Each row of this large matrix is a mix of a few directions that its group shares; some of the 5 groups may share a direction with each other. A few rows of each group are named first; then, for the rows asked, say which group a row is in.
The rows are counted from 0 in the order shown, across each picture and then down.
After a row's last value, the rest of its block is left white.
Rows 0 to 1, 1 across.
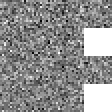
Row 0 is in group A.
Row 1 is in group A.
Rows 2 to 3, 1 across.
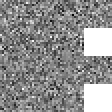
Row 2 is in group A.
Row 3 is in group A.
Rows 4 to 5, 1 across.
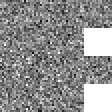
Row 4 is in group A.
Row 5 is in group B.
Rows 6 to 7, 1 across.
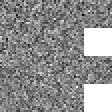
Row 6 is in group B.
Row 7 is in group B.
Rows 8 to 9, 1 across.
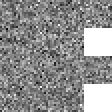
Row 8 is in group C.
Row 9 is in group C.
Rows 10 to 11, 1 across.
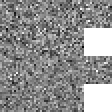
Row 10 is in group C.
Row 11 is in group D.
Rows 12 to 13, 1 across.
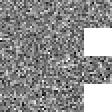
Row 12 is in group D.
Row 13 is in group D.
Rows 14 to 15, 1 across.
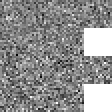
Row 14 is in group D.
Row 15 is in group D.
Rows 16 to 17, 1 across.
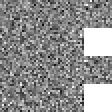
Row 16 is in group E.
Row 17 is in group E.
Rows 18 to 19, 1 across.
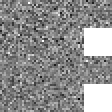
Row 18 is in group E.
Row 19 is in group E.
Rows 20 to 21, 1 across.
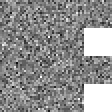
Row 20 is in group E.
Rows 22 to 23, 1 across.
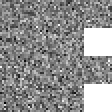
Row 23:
B
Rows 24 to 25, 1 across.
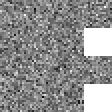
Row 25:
E
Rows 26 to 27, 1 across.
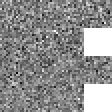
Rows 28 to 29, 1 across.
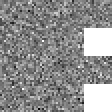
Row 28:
E
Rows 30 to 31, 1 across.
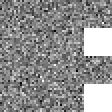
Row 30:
D
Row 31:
E
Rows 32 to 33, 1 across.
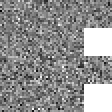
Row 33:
A
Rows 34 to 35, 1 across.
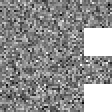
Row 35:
C
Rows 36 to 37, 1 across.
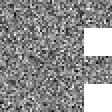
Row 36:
C
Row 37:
E
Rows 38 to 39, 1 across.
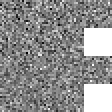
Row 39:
D
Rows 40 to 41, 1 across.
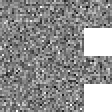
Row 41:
D
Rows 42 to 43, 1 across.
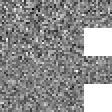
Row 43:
E
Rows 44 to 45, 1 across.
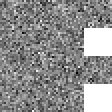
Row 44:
A
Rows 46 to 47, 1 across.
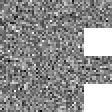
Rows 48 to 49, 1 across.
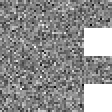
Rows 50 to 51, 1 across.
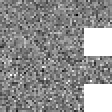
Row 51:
D
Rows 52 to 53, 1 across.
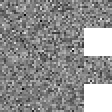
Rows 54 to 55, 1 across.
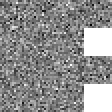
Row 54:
D
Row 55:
C
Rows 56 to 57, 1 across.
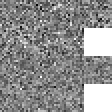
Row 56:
E
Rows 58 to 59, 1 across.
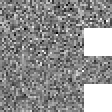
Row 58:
C
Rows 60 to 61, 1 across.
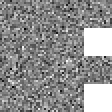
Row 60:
C
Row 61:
E
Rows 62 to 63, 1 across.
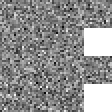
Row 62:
C
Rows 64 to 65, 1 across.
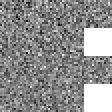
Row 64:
B
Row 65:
D
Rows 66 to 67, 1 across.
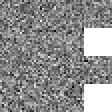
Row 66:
C
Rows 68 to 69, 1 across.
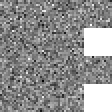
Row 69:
E
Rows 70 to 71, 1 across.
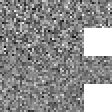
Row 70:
B
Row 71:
E
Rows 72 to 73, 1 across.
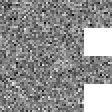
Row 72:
D
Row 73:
E
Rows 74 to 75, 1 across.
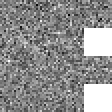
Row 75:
D
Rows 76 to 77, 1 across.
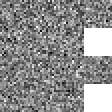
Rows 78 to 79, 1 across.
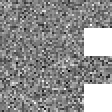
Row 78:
D
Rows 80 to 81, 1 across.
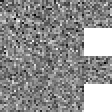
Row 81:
D
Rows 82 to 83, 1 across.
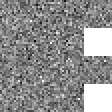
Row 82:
A
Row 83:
E
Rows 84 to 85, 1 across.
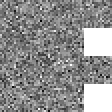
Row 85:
C
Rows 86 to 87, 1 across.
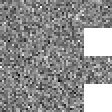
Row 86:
A
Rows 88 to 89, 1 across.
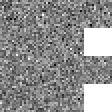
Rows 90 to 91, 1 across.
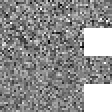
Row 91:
D
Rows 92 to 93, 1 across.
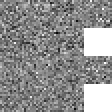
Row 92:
A
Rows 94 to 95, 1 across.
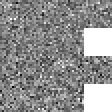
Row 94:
D
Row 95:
A
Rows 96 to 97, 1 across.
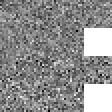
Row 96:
B
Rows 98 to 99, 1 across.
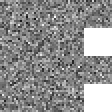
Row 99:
A
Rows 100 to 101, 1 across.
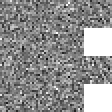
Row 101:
D
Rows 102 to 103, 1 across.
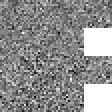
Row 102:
A
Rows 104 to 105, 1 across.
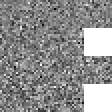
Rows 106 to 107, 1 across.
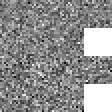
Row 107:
B
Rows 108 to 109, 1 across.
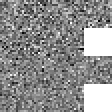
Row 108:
A
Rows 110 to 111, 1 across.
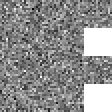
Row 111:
D
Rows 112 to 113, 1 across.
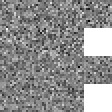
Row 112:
C
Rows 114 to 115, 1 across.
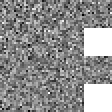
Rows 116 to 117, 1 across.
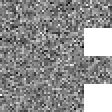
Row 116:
C
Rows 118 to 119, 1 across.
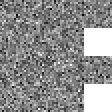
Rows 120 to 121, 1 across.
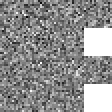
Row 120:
A
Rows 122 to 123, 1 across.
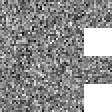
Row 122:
A
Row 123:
B
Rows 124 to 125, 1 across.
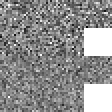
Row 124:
D
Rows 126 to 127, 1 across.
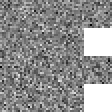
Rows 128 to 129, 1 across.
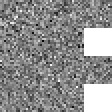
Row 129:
B
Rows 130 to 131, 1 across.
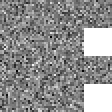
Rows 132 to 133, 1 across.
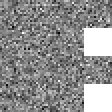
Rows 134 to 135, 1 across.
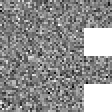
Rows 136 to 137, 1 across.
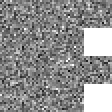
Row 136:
C
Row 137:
C
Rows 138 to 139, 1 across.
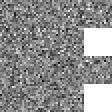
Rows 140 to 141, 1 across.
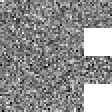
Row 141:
D
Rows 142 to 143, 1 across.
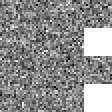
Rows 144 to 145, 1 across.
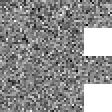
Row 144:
B
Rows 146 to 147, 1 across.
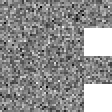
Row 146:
A
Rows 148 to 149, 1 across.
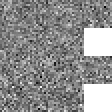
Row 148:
D
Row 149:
C
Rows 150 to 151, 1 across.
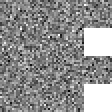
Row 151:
D
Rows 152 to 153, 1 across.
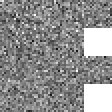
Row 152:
B
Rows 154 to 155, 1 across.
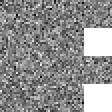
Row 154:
B
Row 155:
C
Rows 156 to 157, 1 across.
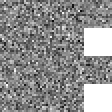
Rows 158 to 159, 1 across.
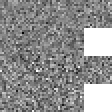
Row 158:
A
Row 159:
A
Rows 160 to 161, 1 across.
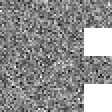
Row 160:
B
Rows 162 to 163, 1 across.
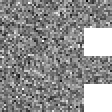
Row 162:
E
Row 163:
B
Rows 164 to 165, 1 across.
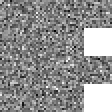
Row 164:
D
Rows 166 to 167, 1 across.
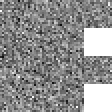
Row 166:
B
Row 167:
B
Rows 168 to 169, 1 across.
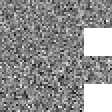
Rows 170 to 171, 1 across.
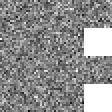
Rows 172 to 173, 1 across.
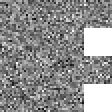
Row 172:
E
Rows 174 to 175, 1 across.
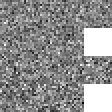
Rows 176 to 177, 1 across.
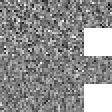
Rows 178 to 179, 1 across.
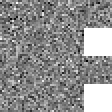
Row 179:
E
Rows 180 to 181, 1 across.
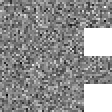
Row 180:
D
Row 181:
B
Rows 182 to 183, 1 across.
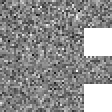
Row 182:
A
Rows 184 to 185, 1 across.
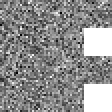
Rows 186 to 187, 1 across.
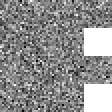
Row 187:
A
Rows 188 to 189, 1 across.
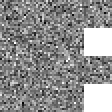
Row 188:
D
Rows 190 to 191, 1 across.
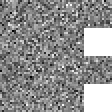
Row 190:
E
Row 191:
A
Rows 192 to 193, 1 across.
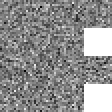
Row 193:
D
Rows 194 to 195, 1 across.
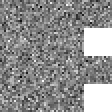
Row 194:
A
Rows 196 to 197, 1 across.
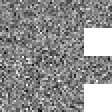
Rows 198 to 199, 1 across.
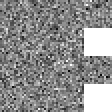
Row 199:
C
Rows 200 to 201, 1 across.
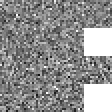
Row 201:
D
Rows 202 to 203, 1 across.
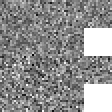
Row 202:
A
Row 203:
B
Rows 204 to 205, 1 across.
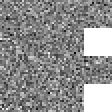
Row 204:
D
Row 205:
E
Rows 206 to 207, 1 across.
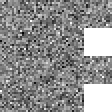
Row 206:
A
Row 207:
A
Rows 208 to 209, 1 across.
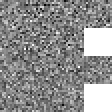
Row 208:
A
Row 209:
A
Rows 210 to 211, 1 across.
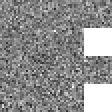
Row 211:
E
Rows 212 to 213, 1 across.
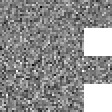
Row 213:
B
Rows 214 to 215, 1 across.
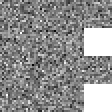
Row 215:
B
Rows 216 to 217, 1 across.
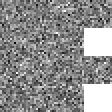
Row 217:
D
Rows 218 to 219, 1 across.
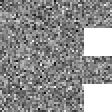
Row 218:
B
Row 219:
C
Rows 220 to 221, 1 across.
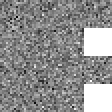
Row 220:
D
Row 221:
D
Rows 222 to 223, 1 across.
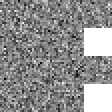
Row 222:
B
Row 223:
A
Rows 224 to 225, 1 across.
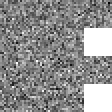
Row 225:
A
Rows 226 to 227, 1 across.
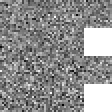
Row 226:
E
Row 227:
A
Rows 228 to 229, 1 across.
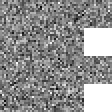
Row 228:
A
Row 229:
A
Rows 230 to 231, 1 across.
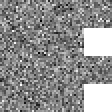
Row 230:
C
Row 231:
E
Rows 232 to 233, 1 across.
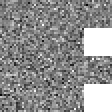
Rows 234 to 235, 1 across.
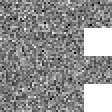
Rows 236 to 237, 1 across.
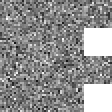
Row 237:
E
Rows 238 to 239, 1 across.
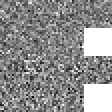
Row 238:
E
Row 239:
A
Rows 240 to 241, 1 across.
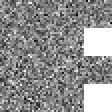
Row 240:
E
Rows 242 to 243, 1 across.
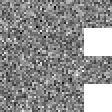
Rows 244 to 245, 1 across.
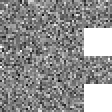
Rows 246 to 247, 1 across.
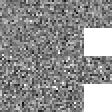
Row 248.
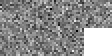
